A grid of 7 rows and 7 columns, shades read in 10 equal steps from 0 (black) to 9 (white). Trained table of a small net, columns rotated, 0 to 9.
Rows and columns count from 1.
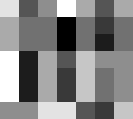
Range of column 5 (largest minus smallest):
4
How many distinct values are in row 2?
4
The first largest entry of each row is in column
4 1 1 1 1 1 3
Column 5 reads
6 4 4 7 7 7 3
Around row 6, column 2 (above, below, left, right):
1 5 9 6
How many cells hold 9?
4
